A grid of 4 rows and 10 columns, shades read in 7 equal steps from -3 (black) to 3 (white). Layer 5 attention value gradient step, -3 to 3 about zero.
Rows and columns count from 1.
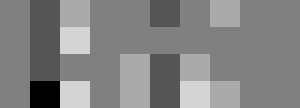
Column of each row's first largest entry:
3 3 5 3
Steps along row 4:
down up down up down up down down same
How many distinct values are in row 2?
3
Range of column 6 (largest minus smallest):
1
